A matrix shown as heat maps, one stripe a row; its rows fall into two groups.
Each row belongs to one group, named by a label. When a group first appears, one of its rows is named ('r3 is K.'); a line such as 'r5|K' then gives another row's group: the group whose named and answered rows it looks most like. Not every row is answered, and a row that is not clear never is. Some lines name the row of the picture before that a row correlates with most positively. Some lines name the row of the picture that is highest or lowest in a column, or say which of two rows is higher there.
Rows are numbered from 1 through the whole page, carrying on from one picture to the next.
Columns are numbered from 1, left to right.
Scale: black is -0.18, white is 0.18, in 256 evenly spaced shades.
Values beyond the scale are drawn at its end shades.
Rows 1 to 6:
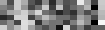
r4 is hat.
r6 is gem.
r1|hat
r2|hat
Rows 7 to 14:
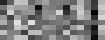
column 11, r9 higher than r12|No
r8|hat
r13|gem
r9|hat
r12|hat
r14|hat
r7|hat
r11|gem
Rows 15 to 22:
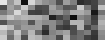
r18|gem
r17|hat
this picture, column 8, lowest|18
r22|gem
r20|gem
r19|hat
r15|gem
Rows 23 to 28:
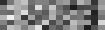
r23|hat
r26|gem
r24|gem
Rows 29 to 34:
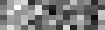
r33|hat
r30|gem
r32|hat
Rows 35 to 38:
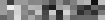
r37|gem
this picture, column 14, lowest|35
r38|gem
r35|hat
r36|gem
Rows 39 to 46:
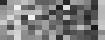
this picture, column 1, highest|43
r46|gem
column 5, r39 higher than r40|Yes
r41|gem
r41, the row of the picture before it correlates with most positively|36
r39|hat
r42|gem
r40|gem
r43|gem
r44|hat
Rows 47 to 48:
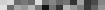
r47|gem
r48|gem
